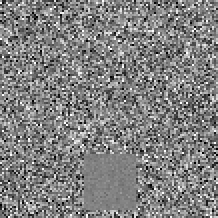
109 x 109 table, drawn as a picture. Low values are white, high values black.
Seam: none. Mirror symmetry: none. Odd rows or columns: none. Histogram: bell-shaped. Stripes: none. Odd patch: calmer, in the bottom middle. Calmest part: bottom middle.
